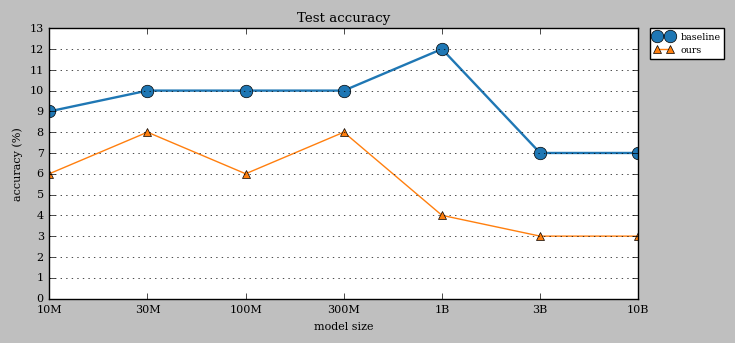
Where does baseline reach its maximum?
1B
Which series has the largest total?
baseline
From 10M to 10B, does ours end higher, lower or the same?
lower
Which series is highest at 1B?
baseline
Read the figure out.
Title: Test accuracy
x-axis: model size, ticks 10M 30M 100M 300M 1B 3B 10B
y-axis: accuracy (%), ticks 0 1 2 3 4 5 6 7 8 9 10 11 12 13
Legend: baseline, ours
Values:
baseline: 9 10 10 10 12 7 7
ours: 6 8 6 8 4 3 3
